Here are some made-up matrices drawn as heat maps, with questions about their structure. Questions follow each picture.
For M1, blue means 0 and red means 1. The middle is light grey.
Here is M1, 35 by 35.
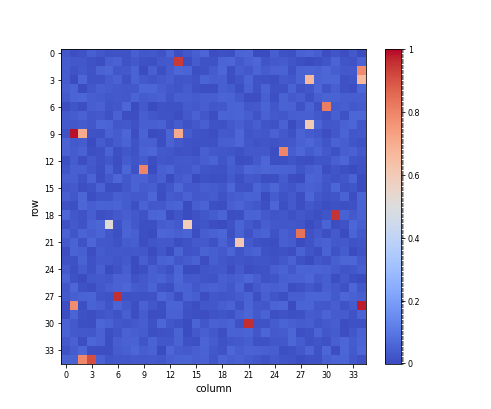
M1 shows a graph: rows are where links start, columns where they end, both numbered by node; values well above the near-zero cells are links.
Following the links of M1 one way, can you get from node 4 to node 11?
no
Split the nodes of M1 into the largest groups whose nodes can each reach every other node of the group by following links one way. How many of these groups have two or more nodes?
2
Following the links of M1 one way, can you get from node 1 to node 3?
yes
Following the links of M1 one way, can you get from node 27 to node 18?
no
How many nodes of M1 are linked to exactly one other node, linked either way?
7
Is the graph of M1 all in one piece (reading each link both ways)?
no
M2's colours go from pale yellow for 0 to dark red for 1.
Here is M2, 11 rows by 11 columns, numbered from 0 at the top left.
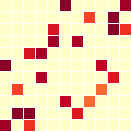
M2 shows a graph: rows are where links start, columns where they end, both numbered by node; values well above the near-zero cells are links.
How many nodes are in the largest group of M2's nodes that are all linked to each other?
2
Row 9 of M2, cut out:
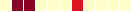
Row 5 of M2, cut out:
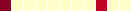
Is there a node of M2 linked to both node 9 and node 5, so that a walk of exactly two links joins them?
no
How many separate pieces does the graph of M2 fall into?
1
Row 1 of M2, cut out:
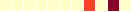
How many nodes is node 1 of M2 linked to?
2
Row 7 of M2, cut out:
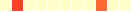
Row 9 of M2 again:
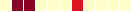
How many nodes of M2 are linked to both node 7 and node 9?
1
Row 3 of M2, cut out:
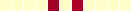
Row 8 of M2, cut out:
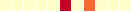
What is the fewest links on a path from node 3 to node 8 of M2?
5
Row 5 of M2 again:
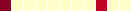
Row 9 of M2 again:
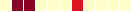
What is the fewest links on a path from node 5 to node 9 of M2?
4
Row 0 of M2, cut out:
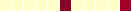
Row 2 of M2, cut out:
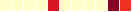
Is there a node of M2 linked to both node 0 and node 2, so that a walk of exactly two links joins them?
yes
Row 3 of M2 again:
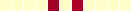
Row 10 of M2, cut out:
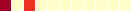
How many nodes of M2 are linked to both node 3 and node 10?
0
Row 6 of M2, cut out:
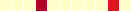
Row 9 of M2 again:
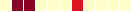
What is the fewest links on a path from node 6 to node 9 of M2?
1
